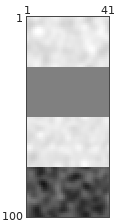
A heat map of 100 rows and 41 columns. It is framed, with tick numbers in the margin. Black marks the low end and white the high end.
It is made of 4 by 1 panels. Panel 1,1: very high, blotchy, faint in contrast. Panel 2,1: middling, flat. Panel 3,1: very high, blotchy, faint in contrast. Panel 4,1: low, blotchy.
